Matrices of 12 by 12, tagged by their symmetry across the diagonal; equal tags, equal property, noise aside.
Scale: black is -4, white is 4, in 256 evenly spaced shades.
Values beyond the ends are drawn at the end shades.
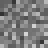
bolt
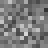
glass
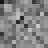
bolt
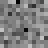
glass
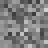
glass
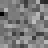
glass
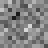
bolt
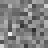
glass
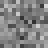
glass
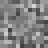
bolt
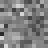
glass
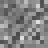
bolt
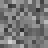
glass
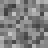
bolt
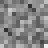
bolt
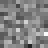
glass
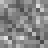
bolt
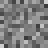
bolt
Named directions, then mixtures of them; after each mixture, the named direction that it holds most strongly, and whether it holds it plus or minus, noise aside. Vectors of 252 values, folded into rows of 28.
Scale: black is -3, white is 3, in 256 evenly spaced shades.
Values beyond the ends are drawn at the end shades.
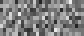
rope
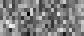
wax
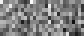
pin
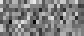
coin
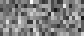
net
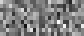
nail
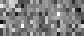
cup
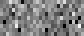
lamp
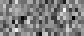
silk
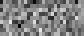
coin, minus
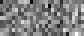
pin, minus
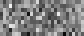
wax, plus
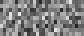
rope, plus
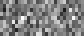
silk, minus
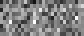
coin, minus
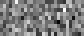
silk, plus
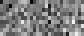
pin, minus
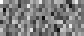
coin, plus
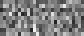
rope, plus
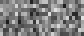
net, minus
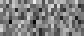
coin, plus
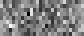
wax, plus
